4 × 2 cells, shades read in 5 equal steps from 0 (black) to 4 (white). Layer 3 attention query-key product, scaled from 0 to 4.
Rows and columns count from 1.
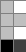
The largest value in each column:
3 4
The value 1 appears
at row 4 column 2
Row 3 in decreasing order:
4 3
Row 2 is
3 3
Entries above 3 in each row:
1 0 1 0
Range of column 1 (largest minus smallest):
3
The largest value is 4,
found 2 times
